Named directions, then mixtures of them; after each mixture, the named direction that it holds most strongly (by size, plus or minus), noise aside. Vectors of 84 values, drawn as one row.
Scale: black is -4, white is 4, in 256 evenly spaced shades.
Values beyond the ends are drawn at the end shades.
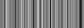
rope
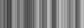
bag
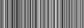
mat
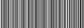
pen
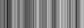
bag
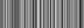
rope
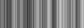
bag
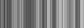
bag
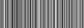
mat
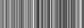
rope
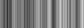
bag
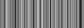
rope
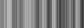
bag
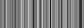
rope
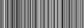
mat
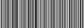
pen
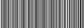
pen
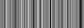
rope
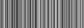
mat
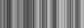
bag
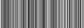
pen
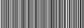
pen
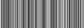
pen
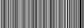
pen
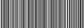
pen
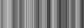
bag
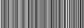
pen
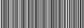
pen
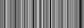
rope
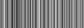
mat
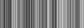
bag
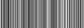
pen
